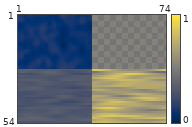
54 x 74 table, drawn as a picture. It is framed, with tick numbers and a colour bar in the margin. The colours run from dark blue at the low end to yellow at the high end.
The table splits into 2 rows of 2 panels. Panel 1,1: very low, blotchy, faint in contrast. Panel 1,2: middling, checkered, faint in contrast. Panel 2,1: low, streaked across, faint in contrast. Panel 2,2: high, streaked across.
